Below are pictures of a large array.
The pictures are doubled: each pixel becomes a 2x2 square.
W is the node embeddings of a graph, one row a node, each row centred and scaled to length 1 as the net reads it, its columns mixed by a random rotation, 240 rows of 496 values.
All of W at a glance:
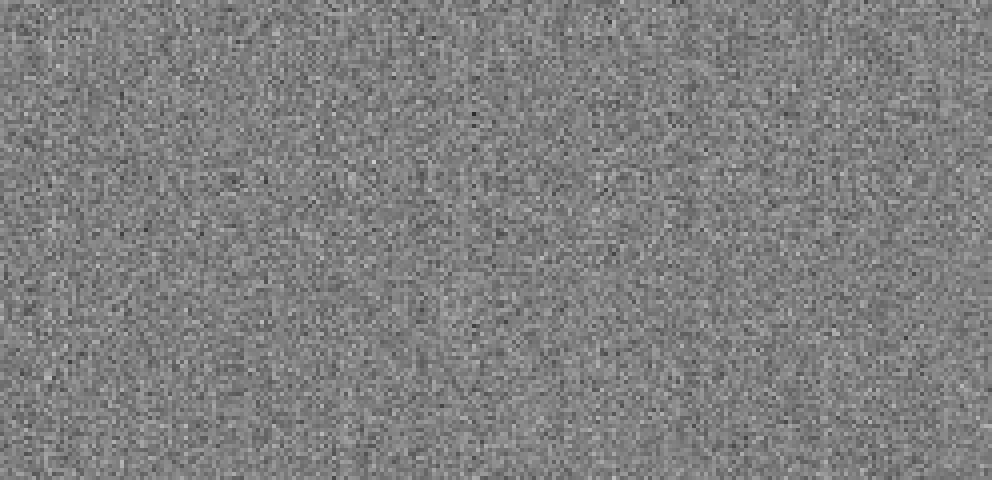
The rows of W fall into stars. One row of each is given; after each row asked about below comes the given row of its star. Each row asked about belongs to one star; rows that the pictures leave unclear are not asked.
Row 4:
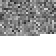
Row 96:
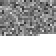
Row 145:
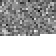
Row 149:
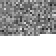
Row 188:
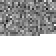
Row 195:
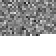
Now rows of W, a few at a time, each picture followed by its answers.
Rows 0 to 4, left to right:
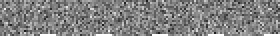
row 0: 149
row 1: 149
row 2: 188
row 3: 195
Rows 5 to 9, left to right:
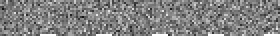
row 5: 4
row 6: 195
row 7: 96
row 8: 145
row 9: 149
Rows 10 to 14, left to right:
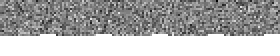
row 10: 149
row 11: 145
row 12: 145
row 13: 145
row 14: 96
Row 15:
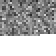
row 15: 145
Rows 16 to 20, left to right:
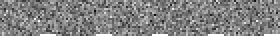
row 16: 145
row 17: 96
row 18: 149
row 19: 149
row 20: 96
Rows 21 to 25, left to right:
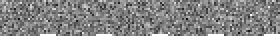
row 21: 188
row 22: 188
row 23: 149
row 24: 96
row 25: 149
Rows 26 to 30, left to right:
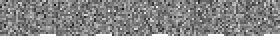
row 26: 188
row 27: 149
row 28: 145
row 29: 96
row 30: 188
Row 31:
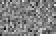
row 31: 4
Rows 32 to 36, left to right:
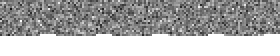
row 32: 145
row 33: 188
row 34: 4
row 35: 188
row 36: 188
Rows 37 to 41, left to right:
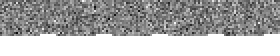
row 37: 145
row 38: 149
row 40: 96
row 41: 195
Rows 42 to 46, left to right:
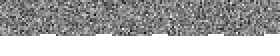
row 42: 145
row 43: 149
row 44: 96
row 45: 4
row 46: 4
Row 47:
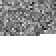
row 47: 149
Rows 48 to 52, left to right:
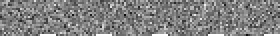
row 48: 4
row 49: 4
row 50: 149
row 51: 149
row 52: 188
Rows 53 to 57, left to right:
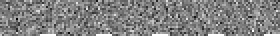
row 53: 149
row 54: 188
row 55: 4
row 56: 195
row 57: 195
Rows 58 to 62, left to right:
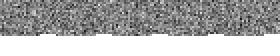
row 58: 195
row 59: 145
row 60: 188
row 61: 145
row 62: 149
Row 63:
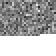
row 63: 149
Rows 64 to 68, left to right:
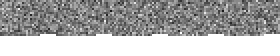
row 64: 188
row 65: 4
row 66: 149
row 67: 4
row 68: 145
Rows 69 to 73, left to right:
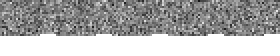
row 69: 96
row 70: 188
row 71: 96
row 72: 188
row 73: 195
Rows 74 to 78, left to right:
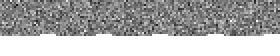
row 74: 195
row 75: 195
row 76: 188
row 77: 145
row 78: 96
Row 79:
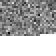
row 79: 195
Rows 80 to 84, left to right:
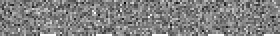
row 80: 4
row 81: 4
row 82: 188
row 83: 195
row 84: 188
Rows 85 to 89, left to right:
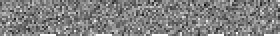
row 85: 96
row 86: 145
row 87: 145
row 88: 4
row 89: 4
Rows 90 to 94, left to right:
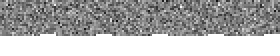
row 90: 4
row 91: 145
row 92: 195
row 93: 145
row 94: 4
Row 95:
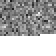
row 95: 4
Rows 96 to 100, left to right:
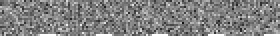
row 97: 188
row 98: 195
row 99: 195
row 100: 4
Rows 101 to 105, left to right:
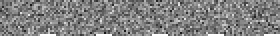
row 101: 149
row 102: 188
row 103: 145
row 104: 96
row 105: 145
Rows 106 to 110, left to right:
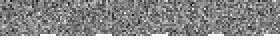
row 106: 4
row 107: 96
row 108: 4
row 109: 195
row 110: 188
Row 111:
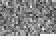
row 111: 4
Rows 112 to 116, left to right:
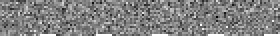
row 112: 145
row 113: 4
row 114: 188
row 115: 188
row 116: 4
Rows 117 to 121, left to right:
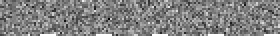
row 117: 4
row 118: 149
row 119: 4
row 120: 145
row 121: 145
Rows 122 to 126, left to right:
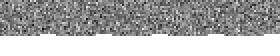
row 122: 149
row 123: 188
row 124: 149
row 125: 96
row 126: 149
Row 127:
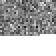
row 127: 188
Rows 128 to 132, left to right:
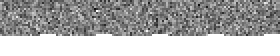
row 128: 195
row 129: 145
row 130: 4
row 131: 149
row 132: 188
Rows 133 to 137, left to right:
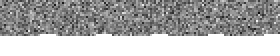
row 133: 195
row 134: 149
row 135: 96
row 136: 4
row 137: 96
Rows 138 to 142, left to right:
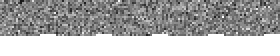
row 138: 145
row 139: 188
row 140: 4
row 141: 149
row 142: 4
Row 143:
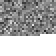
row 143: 188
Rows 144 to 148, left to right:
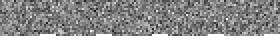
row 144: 188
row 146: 195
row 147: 145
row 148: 96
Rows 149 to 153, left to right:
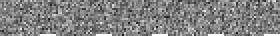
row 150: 188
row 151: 4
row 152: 4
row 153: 188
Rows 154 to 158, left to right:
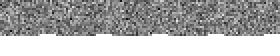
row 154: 96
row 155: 96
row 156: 188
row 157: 96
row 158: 149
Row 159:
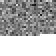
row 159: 188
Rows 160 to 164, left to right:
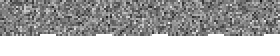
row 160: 4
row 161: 4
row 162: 195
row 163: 195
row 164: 145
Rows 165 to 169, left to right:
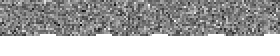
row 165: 188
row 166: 149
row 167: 149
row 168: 4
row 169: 195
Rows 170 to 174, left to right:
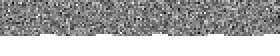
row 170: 188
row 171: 149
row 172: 188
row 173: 145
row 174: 188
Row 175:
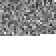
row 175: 4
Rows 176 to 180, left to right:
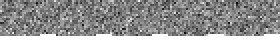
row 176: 4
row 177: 4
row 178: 195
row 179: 145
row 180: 96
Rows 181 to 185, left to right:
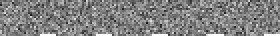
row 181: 96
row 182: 4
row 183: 145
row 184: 145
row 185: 188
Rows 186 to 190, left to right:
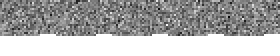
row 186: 145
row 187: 96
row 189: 188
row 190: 195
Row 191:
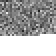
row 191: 145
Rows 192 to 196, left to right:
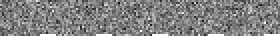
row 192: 195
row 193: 96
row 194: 195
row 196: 4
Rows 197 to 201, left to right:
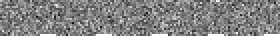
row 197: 4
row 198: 195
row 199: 96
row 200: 188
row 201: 4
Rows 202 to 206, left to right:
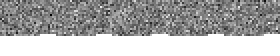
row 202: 145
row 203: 145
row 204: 96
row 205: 195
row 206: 188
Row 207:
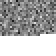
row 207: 195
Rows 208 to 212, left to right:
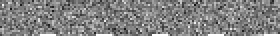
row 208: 145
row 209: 4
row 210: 195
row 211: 195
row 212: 96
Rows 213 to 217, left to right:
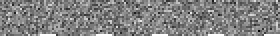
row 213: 96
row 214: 145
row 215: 195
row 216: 145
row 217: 149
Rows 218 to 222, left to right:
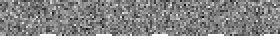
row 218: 96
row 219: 96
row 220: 195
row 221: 145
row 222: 96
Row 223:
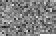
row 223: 96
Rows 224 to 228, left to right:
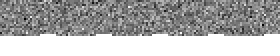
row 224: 188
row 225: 4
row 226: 96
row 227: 4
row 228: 195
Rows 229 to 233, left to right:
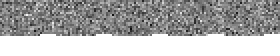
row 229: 149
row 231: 96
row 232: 96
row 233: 195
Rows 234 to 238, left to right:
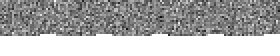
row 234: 4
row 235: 188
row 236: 149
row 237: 188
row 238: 4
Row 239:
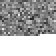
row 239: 145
